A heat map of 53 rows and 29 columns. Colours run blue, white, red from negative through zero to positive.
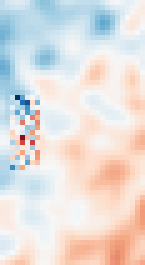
Ninth with the highest average: bottom right. Odd patch: rougher, in the middle left. Roughest part: middle left. Grain: blotchy. Slope: up to the bottom right. Stripes: none.
